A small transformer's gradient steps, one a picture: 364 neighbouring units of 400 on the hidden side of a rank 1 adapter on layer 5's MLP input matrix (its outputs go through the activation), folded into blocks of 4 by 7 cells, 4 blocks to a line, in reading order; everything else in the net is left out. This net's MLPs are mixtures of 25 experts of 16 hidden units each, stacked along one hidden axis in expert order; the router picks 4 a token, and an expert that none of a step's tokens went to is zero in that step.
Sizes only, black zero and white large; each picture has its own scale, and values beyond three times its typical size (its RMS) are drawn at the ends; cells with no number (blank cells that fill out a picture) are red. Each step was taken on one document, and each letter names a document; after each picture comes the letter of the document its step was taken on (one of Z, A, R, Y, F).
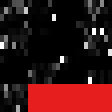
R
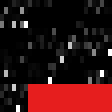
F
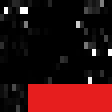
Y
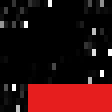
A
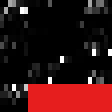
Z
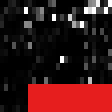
R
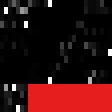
A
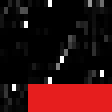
F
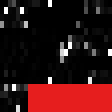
A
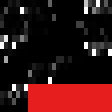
Z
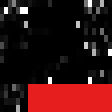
R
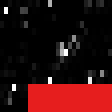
F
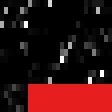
F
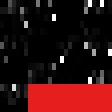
Z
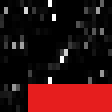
R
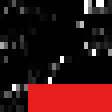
Z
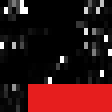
R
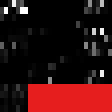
Y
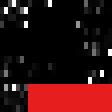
A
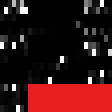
Y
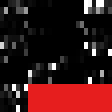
Z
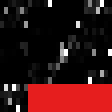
F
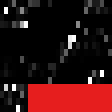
F
